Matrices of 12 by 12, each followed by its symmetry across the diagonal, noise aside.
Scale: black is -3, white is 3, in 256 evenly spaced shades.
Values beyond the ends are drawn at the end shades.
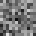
neither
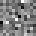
antisymmetric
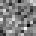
antisymmetric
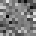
neither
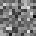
neither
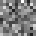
neither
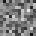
neither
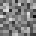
neither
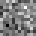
antisymmetric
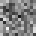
neither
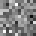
neither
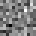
antisymmetric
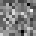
neither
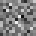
antisymmetric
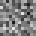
antisymmetric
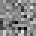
neither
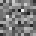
neither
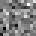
antisymmetric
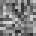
antisymmetric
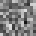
neither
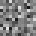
antisymmetric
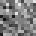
antisymmetric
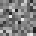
antisymmetric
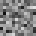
neither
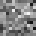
neither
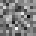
antisymmetric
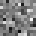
antisymmetric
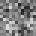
antisymmetric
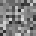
antisymmetric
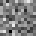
neither
